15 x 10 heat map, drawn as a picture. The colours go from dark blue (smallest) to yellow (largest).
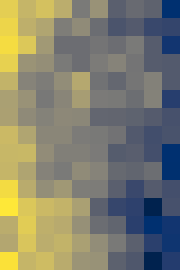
The ninth with the lowest average is the bottom right. No regular stripes run through it. The ninth with the highest average is the bottom left. Values rise toward the left.
